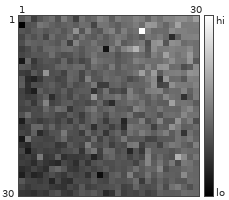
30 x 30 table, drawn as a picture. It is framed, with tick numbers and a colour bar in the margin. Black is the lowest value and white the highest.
Mirror symmetry: none. Ninth with the highest average: top right. Grain: fine. Odd rows or columns: none. Slope: up to the top right. Stripes: none. Ninth with the lowest average: bottom left.
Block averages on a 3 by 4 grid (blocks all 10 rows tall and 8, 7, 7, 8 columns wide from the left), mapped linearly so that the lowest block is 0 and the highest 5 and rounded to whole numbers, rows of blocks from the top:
2345
1234
0123
